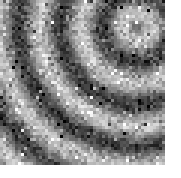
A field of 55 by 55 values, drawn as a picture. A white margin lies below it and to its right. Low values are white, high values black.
There is no overall slope. On average the colour sits 50% of the way up the scale. Rings spread out from the top right. The halves do not mirror each other.
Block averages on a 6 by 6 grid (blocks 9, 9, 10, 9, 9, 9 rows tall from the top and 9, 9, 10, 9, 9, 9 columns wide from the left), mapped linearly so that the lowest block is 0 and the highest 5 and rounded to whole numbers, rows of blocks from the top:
403312 / 403311 / 214022 / 050444 / 405100 / 140233
